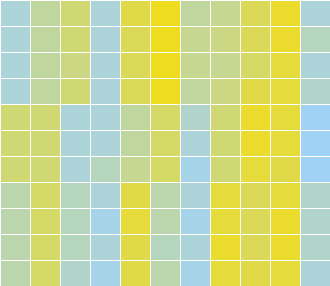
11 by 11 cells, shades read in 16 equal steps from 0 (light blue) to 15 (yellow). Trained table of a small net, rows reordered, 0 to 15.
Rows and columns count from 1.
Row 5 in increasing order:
0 2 2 3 6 9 9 9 10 13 14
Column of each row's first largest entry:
6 6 6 6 9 9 9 8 10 8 8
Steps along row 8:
up down down up down down up down up down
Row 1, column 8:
7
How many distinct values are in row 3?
8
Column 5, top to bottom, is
12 11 11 11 6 6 7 12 13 12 12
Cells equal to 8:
3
